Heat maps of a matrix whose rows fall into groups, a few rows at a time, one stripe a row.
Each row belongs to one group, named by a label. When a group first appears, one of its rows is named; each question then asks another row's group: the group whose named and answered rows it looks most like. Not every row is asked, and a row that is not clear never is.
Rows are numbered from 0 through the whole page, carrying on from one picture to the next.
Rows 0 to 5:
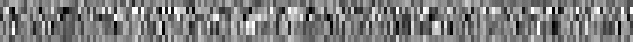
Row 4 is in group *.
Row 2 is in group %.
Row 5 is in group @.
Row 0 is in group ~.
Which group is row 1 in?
@
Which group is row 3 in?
*
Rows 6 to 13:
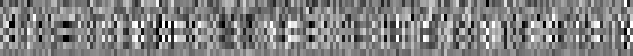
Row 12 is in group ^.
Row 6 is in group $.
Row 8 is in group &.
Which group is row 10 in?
^
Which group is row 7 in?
~
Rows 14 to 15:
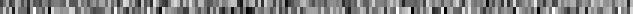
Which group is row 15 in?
&
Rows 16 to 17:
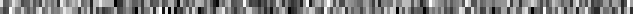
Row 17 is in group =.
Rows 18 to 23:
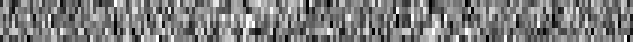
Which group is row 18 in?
%
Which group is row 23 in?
$
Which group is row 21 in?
*
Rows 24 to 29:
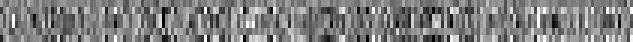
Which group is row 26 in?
*
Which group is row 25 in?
%
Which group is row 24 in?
^
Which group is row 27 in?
*
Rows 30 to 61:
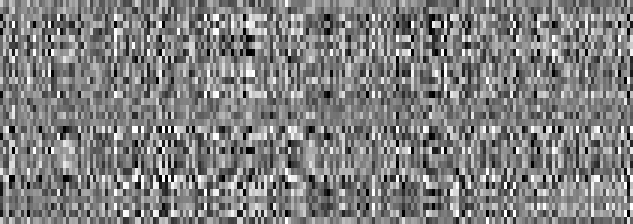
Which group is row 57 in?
%
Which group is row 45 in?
*
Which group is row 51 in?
&
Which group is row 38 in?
=
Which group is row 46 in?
=
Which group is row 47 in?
*
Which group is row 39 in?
*
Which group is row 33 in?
*
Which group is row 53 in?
=
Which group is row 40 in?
*
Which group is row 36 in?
%
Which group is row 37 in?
&
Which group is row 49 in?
%
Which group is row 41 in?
^
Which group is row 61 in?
^
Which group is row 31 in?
=
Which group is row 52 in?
=
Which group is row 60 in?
$
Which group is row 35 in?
&
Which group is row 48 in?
@
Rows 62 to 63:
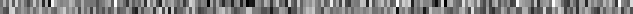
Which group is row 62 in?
&
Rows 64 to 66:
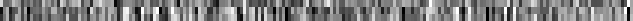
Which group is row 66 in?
$
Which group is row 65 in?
$
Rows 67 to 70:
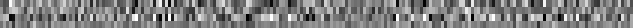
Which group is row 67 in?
=
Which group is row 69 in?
@
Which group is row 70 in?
&
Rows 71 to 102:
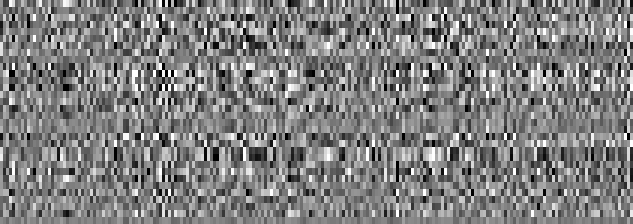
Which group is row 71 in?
=
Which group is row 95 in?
*
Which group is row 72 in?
*
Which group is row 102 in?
^
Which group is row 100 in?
&
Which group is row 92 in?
~
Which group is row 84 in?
^
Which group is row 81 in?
@
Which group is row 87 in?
@
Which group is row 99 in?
=
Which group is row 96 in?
=
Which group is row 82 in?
%
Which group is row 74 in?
$
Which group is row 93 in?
~
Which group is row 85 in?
=
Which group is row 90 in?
$
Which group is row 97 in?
^
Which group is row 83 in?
@
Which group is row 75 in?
%
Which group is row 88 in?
^
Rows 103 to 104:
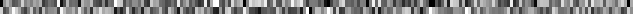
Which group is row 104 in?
~
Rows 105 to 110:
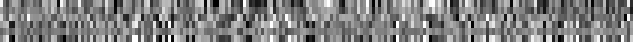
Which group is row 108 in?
@
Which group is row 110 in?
@
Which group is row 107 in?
^
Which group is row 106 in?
~
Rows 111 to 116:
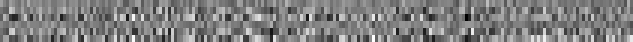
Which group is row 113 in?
%
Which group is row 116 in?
%
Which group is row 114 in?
~
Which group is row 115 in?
=
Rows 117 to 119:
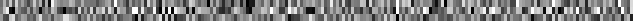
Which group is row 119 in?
=
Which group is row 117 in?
&
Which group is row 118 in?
@
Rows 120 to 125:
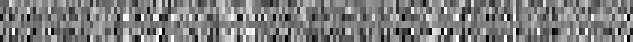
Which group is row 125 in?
$
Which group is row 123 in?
~
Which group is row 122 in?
$
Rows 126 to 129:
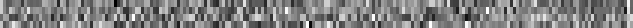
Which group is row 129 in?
~
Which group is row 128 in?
%
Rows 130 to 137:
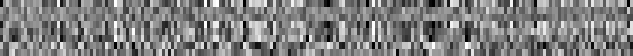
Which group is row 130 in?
%
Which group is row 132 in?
~
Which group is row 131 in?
^
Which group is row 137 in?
=
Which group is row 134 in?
%
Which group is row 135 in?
%
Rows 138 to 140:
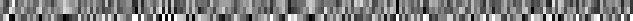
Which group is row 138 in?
=
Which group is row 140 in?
@
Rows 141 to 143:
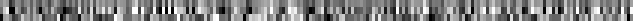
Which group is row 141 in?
@
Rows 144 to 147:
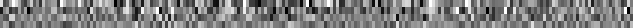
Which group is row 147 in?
@
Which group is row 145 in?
$
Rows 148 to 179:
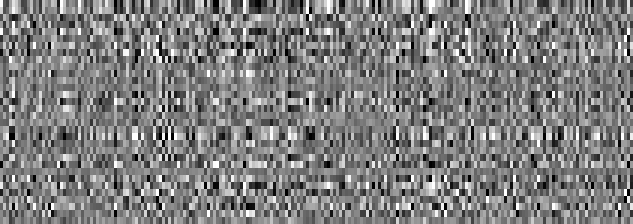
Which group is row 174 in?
~
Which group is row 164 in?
&
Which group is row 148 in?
~
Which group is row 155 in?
$
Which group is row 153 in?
$
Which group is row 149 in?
~
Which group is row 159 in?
=
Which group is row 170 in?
=
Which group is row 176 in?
^
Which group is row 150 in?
%
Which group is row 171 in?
%
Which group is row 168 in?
*
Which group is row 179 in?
@
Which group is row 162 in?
%
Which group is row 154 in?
&
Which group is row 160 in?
*
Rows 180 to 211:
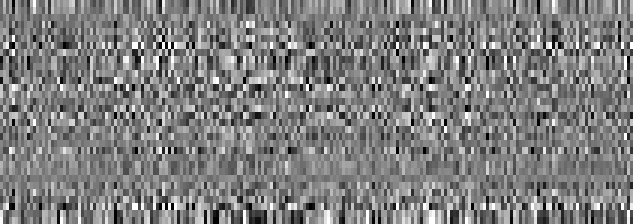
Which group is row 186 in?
@
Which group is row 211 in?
~
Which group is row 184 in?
@
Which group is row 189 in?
$
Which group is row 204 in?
^
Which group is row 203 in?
^
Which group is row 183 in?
*
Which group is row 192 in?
~
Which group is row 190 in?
@
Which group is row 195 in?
%
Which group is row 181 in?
&
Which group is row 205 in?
$
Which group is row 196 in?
~
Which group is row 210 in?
~
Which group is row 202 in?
&
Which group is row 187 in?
=
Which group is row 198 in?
*
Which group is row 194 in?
*
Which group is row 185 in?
*
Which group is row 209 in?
@
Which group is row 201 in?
=
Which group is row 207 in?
&
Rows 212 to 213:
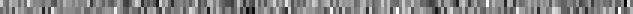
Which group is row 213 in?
&
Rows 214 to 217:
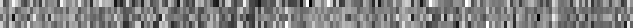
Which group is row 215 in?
^
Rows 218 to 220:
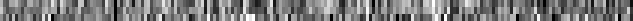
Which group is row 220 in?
*
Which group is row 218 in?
~
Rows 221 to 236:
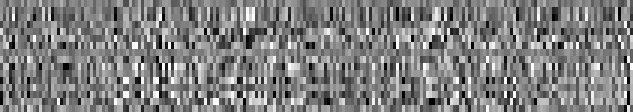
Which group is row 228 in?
*
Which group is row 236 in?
^
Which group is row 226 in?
&
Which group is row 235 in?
%
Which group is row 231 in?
@
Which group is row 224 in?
$
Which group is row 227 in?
@
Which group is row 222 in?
*
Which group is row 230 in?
@
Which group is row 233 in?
&
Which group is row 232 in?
$
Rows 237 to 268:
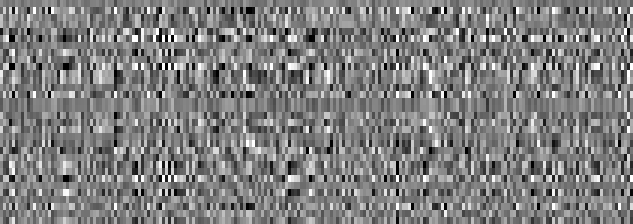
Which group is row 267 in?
*
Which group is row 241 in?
$
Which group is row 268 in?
=
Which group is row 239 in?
^
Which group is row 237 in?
~
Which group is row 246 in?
@
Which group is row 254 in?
@
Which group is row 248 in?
~
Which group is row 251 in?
$
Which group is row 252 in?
$
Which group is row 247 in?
~
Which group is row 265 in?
$
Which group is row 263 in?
^
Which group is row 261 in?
=
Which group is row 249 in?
*
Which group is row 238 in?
&
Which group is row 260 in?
=
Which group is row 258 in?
%
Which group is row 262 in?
@
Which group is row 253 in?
~
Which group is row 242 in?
@
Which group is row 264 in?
=
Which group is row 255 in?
~
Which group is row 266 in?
&
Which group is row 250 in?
&
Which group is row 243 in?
$
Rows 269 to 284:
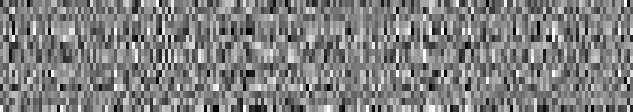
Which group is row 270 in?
=
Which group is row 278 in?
=
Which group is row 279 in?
&
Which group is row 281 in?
%
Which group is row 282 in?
~
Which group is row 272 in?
&
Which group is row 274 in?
=
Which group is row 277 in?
@
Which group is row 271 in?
@
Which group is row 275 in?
%
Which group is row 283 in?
$
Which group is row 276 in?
@
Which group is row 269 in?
$
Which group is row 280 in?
^
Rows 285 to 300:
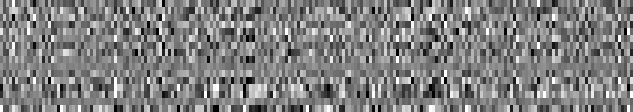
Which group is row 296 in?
&
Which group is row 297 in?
%
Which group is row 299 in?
*
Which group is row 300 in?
~
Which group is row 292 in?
=
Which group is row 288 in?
*
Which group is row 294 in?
^
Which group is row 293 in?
&
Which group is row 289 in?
^
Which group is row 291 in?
*
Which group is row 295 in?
*
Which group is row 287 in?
&
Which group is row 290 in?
&
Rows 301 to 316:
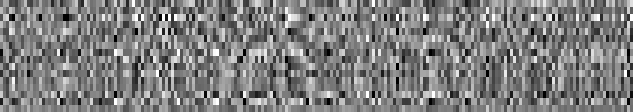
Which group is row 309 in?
$
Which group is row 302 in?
^
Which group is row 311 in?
$
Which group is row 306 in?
~
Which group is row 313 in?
=
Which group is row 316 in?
^
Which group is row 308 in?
%
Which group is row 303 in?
@
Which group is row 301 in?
%
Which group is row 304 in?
^
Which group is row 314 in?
~
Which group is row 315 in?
%
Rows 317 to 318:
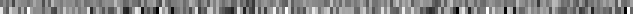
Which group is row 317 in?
&
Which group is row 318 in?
^
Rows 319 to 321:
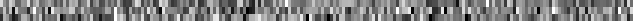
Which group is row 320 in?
&
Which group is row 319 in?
^
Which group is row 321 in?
%
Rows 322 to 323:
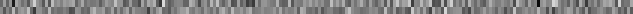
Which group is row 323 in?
*
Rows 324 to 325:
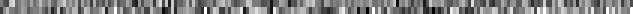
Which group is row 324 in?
=
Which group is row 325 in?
%
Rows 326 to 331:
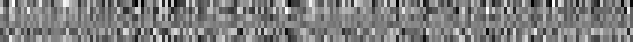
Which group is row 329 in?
^
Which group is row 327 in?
^
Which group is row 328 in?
=
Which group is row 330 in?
$
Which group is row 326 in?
=
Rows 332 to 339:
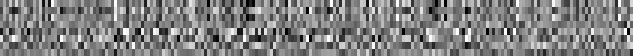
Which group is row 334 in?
&
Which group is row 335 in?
^
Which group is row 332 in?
&
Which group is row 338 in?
%
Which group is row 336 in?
$
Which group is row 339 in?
~
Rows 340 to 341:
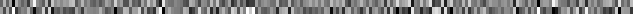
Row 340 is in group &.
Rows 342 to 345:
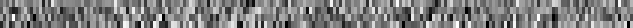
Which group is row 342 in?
&
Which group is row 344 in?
*
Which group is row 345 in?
$
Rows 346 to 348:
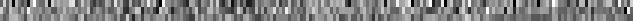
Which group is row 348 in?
~
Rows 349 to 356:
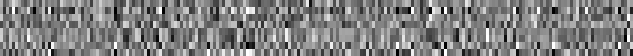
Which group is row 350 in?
*
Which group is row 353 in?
^
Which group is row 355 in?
&
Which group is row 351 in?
~
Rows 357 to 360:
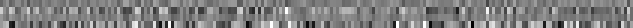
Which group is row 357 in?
$
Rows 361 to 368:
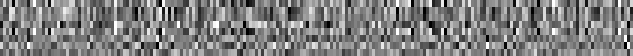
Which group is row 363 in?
=
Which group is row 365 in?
&
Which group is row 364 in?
%
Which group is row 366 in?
$
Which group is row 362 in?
=
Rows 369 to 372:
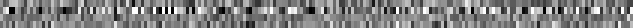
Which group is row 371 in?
~
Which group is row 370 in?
@
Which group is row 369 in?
~
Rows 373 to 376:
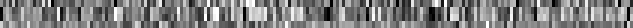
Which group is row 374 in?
%
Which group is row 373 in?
*
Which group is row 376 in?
^
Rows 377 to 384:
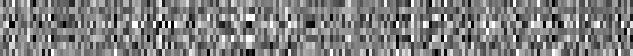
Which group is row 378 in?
^
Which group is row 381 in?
^
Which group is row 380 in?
@
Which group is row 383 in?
=
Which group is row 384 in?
&
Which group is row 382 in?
*
